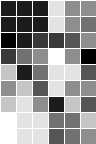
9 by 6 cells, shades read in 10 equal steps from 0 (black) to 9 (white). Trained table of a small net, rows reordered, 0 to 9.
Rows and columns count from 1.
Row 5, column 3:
4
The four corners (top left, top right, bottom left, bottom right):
1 5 9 5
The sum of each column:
41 39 37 51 46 37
